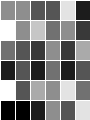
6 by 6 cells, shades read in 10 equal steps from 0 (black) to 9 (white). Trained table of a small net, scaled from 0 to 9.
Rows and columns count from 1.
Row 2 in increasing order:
2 4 5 5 7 9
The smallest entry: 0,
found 2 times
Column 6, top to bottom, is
1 2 6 3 4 8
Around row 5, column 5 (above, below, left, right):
1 3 5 4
